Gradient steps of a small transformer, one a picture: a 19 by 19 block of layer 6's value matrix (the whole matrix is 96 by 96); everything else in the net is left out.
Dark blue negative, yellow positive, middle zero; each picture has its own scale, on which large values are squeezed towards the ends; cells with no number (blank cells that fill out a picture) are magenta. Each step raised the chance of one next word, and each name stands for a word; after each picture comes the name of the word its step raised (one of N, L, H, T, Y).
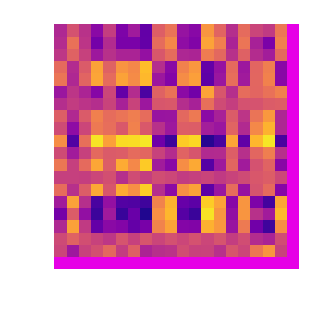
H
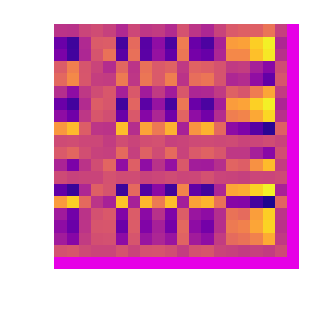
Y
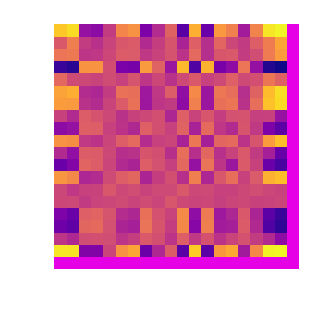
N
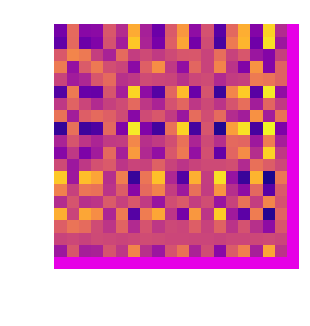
N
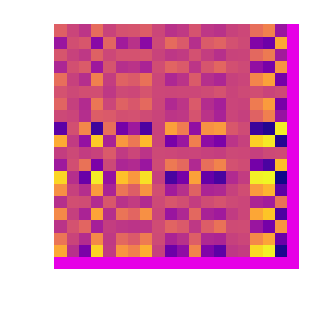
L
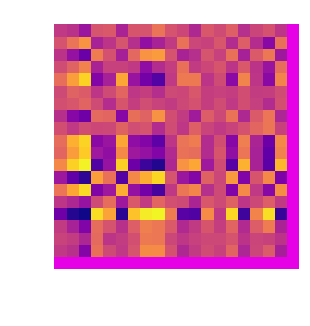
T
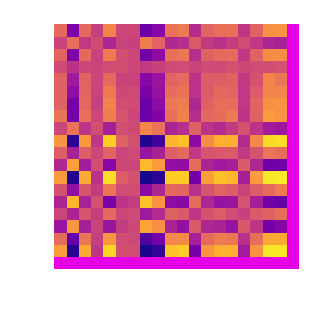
L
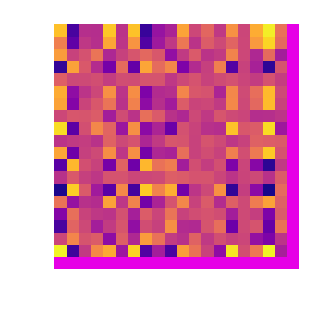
N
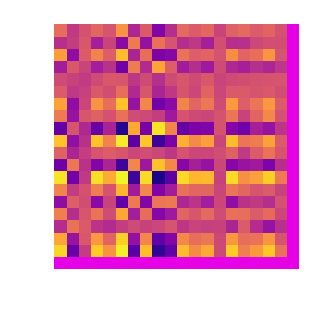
L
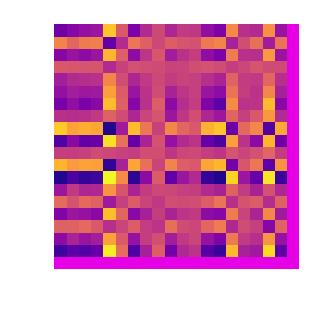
L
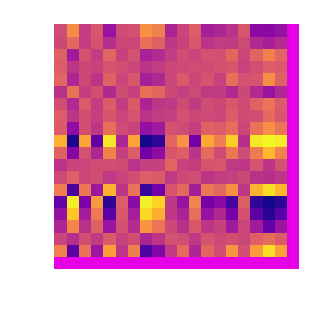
H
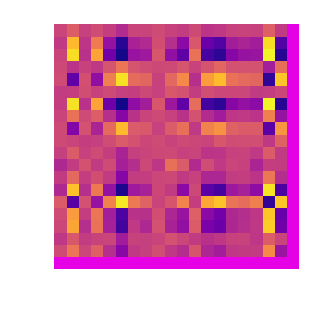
Y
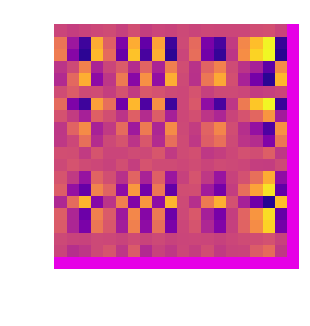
Y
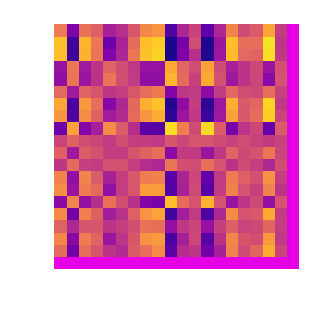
Y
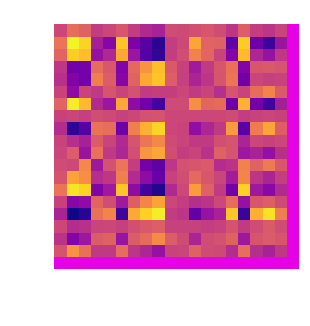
T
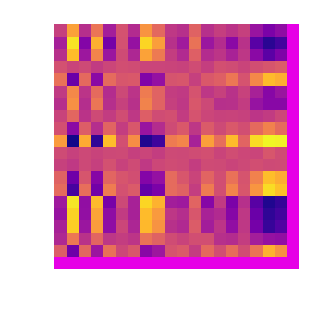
H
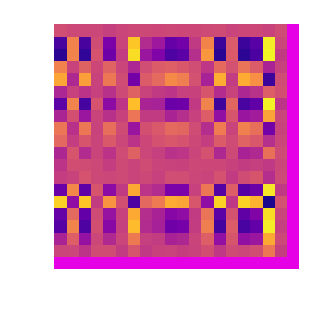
Y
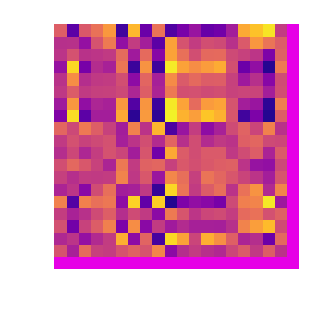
N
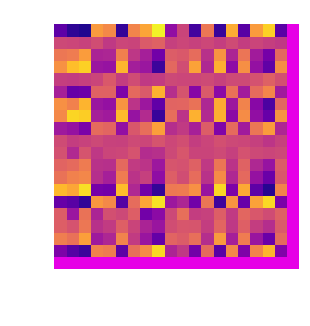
N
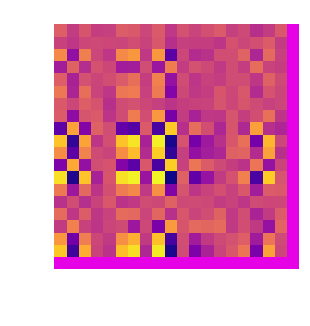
L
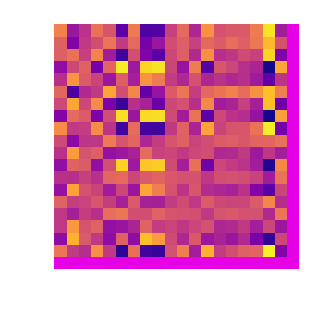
N
